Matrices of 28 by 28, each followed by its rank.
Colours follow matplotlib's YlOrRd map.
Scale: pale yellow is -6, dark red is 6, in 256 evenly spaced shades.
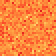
full rank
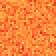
full rank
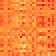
three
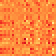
three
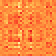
three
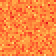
full rank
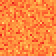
full rank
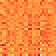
three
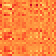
three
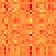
three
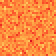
full rank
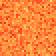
full rank
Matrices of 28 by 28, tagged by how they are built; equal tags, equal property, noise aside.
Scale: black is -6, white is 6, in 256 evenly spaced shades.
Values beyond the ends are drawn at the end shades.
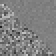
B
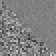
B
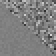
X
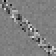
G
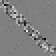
G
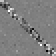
G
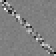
G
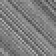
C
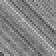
C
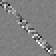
G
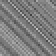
C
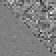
X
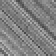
C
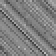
C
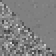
B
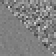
X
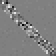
G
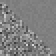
B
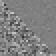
B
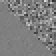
X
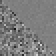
B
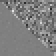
X
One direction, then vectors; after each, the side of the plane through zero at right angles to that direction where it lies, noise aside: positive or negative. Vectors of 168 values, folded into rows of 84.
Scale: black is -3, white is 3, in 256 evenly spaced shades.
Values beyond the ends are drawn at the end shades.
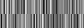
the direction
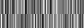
negative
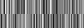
positive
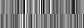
positive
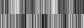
negative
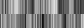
negative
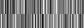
negative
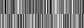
negative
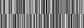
positive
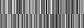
positive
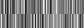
negative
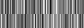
negative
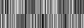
negative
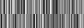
positive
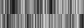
negative
